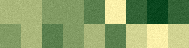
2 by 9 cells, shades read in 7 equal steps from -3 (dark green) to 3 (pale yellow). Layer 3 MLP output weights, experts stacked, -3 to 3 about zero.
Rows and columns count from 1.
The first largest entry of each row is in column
6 8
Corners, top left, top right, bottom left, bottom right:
1 -2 0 2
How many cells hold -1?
3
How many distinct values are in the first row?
6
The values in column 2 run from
1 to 1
